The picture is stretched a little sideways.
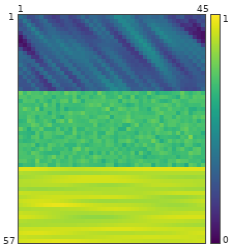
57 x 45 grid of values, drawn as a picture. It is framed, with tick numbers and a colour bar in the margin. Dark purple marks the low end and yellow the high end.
The table splits into 3 rows of 1 panel. Panel 1,1: low, slanting down to the right. Panel 2,1: high, fine-grained, faint in contrast. Panel 3,1: very high, streaked across, faint in contrast.
